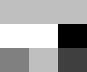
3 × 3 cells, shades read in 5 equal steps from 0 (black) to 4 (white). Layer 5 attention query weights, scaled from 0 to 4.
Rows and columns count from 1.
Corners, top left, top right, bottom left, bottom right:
3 3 2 1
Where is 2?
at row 3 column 1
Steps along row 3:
up down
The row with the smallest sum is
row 3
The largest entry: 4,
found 2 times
